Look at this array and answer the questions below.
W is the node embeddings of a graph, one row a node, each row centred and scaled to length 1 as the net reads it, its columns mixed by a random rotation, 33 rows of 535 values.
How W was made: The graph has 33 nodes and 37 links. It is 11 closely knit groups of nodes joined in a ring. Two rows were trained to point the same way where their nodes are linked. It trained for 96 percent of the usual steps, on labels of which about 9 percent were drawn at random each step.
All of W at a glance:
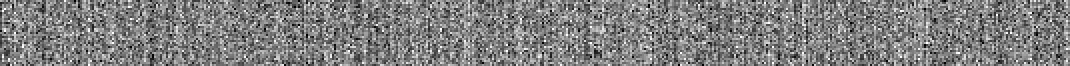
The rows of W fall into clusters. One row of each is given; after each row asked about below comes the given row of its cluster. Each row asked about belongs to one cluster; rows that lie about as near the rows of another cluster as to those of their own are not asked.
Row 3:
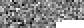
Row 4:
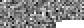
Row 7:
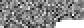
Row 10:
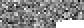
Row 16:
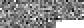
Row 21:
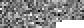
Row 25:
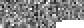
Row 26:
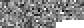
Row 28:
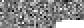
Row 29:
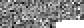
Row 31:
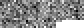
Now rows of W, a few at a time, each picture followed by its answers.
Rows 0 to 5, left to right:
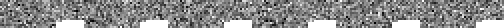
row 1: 31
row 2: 3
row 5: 28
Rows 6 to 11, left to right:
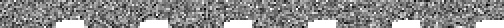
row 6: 29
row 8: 25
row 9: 26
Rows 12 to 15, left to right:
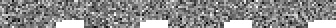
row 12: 3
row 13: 21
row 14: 4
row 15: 4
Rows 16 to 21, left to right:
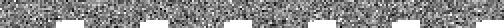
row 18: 31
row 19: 10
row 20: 7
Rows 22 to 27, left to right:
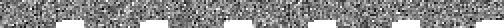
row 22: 25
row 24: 16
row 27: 28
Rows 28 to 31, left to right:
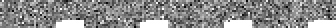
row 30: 10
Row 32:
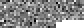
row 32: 26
